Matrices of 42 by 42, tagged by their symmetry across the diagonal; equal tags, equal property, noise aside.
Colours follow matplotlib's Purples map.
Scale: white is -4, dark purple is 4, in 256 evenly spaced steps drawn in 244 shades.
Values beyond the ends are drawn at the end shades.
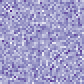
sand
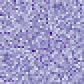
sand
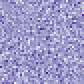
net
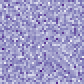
net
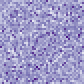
sand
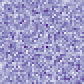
sand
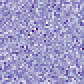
net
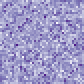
sand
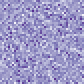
sand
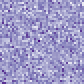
net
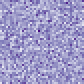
net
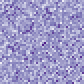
sand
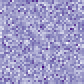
net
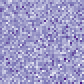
net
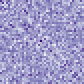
sand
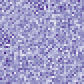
sand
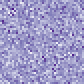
net
